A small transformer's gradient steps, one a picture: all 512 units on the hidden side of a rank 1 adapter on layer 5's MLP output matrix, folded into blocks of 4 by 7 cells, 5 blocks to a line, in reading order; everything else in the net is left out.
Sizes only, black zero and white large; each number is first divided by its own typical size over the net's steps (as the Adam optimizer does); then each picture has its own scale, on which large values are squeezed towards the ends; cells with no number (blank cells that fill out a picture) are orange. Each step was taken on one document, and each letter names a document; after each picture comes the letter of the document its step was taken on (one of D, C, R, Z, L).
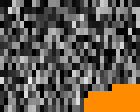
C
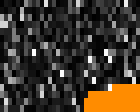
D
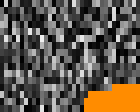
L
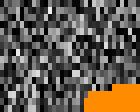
C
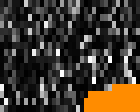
D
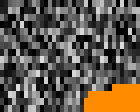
C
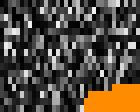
L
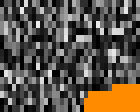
L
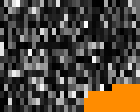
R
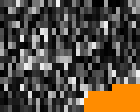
R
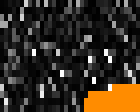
D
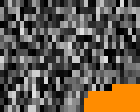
C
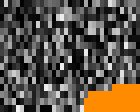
L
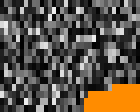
L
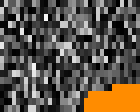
C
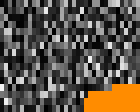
L
